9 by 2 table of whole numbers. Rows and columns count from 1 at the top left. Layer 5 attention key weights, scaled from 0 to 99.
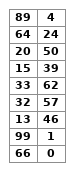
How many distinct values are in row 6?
2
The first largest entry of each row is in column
1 1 2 2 2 2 2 1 1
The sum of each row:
93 88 70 54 95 89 59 100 66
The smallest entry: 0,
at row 9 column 2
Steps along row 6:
up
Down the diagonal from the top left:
89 24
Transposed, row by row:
89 64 20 15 33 32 13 99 66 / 4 24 50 39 62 57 46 1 0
